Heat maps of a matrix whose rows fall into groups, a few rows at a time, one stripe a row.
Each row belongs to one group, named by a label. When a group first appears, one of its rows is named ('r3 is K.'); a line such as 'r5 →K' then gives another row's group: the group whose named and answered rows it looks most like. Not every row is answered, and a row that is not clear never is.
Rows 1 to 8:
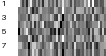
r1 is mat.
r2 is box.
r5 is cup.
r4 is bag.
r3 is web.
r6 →box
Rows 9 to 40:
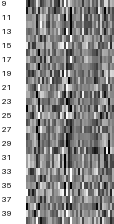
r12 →web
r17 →box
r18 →cup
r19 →box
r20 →bag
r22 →web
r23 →cup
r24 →bag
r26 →cup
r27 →web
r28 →cup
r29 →cup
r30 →bag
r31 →web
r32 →web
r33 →mat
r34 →box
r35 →web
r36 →mat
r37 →box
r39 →mat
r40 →box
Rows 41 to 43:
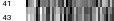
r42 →web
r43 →web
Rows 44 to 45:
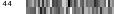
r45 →box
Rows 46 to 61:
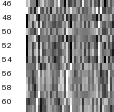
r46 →web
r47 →mat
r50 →mat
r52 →bag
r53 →bag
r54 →bag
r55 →box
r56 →mat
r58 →mat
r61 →box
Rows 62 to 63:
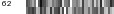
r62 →box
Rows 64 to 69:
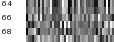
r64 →bag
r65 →bag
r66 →bag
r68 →cup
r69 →mat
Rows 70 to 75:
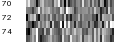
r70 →web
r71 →mat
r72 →cup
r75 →box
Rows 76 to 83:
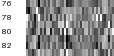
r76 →cup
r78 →mat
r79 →mat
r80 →box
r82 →cup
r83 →mat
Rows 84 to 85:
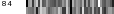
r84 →bag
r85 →web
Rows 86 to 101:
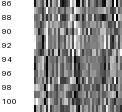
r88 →bag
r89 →mat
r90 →mat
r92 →mat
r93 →box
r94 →cup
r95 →cup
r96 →cup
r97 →bag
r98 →web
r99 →cup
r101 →bag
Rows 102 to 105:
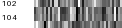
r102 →box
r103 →bag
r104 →bag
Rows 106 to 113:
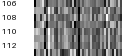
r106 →cup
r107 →web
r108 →bag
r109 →cup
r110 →web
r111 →web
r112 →web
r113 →bag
